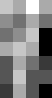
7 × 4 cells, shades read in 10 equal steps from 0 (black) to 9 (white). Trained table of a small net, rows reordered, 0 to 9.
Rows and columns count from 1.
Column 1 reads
7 5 4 6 3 3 2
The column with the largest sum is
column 2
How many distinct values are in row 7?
4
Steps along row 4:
up down down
